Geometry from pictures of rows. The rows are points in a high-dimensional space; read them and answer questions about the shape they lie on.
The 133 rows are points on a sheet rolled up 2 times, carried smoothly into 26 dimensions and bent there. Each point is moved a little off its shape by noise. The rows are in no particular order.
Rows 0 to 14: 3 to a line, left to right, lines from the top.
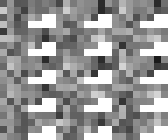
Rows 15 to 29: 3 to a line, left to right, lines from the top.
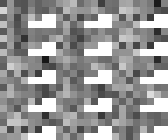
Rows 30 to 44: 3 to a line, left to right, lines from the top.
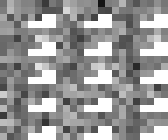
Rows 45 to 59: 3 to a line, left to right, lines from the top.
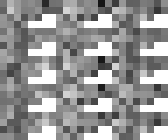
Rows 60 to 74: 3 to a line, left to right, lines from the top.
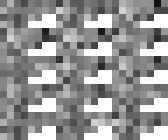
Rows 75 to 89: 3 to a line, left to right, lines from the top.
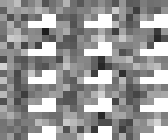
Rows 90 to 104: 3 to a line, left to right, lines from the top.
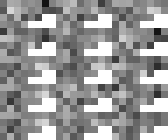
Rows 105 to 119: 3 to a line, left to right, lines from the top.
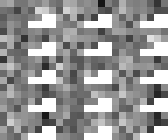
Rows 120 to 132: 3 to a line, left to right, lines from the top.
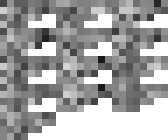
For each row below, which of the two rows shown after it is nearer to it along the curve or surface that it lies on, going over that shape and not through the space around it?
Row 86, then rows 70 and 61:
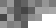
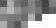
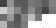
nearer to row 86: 61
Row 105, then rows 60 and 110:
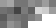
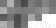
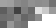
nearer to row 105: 110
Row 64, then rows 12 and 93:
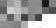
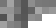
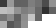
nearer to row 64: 93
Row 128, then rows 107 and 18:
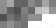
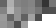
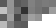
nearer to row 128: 18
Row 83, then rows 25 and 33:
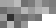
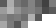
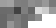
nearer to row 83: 33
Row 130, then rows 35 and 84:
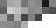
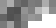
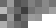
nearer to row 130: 84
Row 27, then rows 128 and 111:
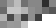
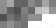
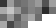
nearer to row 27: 111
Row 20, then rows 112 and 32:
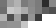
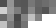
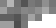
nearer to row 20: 112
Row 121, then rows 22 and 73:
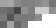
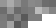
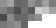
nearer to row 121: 73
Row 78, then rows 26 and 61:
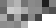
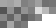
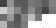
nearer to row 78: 61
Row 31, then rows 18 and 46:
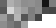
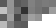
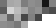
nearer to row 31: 46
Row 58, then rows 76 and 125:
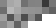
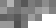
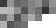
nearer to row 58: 76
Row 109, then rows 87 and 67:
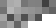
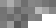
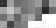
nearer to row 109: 87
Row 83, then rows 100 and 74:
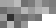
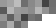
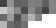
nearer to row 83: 100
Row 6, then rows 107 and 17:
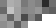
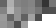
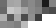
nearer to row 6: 107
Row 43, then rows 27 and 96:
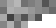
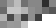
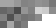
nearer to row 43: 96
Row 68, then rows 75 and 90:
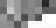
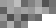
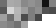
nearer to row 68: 75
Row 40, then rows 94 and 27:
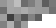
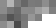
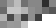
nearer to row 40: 94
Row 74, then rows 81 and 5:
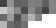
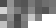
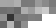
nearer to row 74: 81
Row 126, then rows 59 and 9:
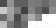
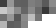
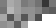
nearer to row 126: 59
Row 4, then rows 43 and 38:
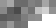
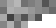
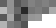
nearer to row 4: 38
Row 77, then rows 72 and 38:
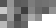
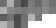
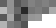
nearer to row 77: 38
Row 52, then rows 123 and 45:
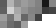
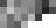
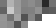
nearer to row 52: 123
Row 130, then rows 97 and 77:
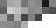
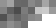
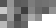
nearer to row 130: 77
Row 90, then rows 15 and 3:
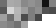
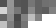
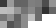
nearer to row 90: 3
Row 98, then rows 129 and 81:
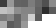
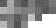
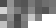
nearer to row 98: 81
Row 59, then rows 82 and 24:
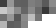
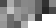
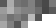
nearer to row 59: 82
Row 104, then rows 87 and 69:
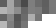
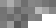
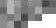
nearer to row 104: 87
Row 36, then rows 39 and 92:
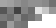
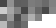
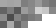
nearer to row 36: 92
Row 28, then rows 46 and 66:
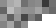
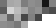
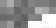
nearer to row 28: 66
